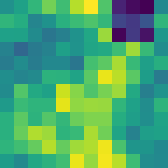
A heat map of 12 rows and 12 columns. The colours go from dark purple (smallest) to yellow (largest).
The top right is the roughest part. There are no regular stripes. The ninth with the lowest average is the top right. An odd patch, lower than its surroundings, sits in the top right. On average the colour sits 60% of the way up the scale.
